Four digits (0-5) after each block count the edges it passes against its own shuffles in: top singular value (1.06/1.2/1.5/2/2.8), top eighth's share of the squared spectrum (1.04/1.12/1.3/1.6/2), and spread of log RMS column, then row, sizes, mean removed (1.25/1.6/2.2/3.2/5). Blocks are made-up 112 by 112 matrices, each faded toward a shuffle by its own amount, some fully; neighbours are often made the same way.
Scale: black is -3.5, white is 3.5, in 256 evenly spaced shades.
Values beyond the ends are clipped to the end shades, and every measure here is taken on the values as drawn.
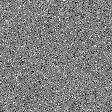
0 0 0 0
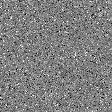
0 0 0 0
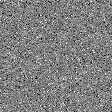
0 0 0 1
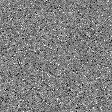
0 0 0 1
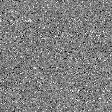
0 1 0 3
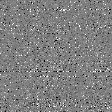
2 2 2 2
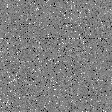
2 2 1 1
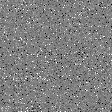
1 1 0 1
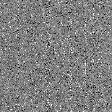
1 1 2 0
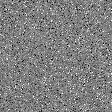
0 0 0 0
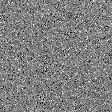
0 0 0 0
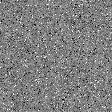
0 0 0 0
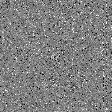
1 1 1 0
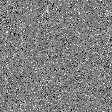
0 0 1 0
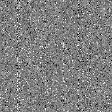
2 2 3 0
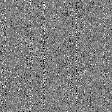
2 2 3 0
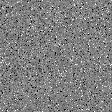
2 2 0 0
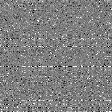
4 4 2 3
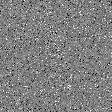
2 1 0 0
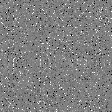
3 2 1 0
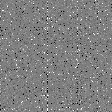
4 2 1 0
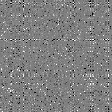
5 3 2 2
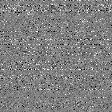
2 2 0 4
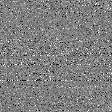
2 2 0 3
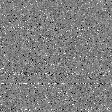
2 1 0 2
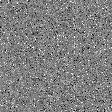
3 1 0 0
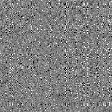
5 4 3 2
